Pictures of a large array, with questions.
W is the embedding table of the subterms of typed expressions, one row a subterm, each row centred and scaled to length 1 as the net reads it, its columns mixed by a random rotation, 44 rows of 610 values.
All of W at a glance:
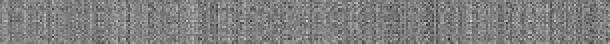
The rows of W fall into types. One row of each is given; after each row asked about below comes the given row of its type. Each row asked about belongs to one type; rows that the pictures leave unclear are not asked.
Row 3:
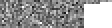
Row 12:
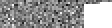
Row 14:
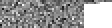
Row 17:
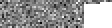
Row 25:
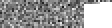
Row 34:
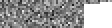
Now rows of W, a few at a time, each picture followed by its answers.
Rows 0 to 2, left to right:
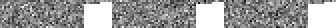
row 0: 3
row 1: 17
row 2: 34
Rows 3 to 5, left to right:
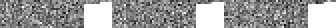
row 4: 12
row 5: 12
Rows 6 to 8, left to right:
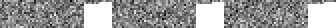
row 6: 34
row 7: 34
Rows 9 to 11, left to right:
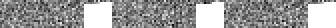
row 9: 25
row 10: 12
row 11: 25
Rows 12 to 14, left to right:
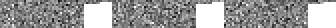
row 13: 3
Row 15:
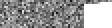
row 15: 34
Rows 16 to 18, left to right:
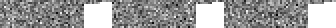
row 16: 12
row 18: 34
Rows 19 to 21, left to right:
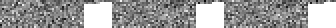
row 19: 14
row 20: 17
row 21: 17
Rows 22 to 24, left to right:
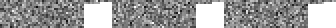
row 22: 14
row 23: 3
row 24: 34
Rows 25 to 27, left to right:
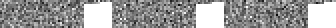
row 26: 12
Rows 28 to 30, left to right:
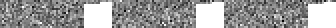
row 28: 3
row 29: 25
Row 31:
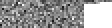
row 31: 14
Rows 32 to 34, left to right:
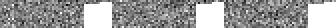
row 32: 12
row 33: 17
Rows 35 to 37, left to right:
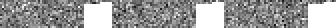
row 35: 14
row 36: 17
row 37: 12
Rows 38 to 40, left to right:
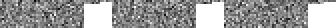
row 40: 14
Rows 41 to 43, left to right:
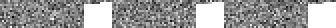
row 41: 17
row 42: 25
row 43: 14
